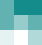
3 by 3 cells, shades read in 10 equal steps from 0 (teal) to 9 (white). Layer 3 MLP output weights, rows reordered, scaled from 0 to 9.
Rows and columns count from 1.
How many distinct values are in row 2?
2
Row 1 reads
3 0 0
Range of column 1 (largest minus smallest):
5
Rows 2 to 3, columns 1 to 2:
3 5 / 8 9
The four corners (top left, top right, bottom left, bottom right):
3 0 8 6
